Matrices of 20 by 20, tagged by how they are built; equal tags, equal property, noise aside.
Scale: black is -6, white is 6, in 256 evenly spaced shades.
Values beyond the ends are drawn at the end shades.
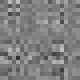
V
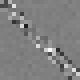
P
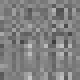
V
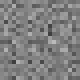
V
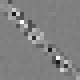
P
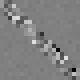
P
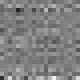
V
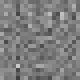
V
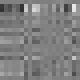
V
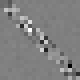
P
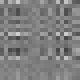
V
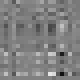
V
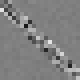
P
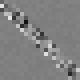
P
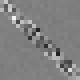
P
